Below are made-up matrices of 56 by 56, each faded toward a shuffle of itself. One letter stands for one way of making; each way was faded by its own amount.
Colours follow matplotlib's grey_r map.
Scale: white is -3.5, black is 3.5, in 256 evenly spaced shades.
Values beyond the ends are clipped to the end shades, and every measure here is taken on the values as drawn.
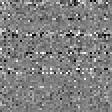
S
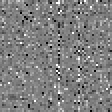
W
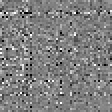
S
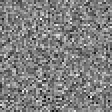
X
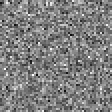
X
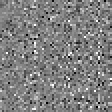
W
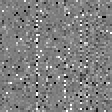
W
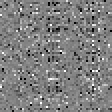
W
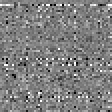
S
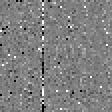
W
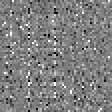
W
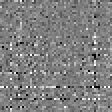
S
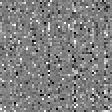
W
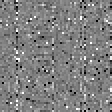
W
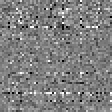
S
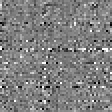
S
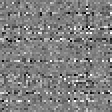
S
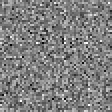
X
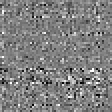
S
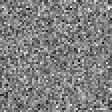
X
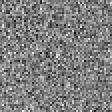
X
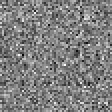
X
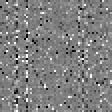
W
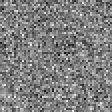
X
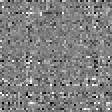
S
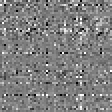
S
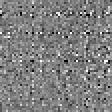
S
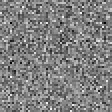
X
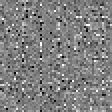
W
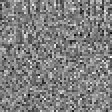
X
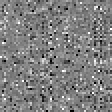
W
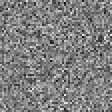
X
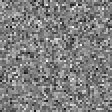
X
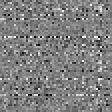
S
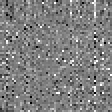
W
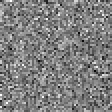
X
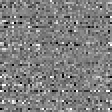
S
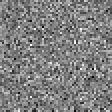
X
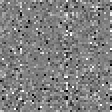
W
